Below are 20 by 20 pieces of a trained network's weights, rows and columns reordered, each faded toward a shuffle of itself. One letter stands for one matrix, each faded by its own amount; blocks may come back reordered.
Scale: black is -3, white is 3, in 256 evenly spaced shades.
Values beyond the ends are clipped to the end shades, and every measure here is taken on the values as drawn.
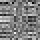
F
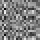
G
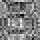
G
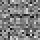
G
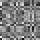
F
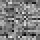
G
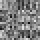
G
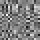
F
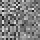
G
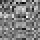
F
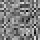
G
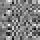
G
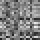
F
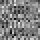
G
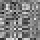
F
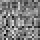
G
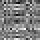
F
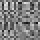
F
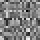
F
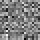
G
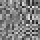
G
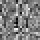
G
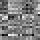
F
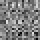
G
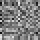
G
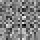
G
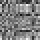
F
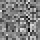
G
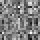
G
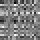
F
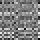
F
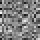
G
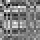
F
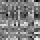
F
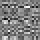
F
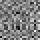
F
